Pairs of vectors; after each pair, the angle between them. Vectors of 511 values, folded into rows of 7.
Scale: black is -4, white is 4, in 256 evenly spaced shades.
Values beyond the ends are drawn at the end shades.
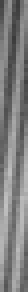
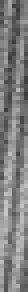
nearly parallel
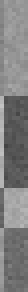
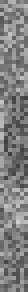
partly aligned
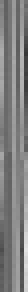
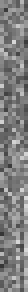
partly aligned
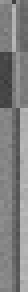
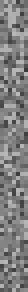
orthogonal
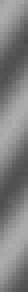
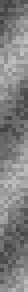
nearly opposite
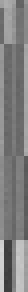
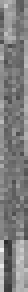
nearly parallel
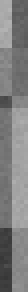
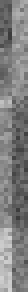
nearly opposite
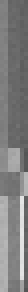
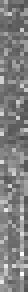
partly aligned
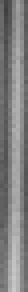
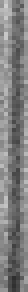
nearly opposite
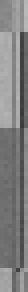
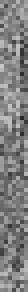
partly aligned
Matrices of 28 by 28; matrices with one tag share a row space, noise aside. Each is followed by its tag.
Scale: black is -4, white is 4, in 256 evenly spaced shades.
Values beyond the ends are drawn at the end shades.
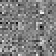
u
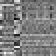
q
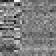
q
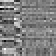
q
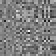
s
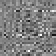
s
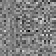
s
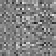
s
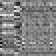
q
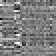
q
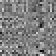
u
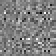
s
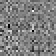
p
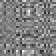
s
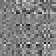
s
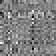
p
